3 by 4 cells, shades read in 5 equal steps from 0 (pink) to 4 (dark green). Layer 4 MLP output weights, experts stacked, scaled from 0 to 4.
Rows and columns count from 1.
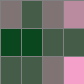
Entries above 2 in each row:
1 4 2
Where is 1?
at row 1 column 4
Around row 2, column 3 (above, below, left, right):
2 2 4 3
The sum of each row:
8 14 8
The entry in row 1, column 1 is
2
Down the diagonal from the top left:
2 4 2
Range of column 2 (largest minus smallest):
1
